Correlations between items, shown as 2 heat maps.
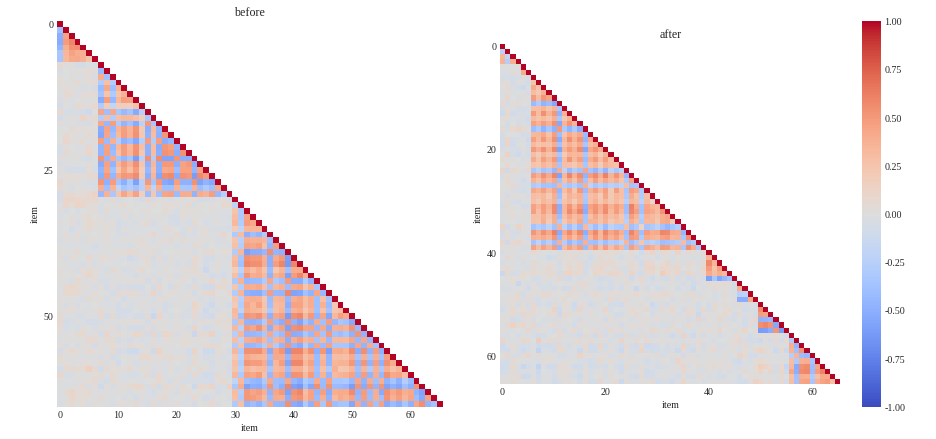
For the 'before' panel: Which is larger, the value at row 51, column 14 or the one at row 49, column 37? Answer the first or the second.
the second
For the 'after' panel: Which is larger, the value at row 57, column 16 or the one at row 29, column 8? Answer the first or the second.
the second
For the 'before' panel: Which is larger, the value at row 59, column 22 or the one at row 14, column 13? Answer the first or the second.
the second
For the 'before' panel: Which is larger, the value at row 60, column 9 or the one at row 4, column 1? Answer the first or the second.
the second
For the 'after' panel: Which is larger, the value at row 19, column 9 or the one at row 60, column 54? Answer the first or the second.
the first
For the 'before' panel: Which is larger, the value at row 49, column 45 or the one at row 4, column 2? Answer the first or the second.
the second
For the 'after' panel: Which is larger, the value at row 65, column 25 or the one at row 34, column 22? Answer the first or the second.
the second
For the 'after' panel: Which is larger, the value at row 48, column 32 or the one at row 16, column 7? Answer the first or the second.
the first
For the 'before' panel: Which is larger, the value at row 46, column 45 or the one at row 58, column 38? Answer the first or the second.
the second
